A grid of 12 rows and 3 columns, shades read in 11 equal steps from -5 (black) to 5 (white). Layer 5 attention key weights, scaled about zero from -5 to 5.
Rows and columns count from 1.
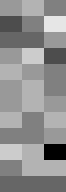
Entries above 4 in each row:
0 0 0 0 0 0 0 0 0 0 0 0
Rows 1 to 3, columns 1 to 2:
1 2 | -2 0 | -1 -1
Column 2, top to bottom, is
2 0 -1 3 1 2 2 0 0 2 2 -1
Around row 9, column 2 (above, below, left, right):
0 2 0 1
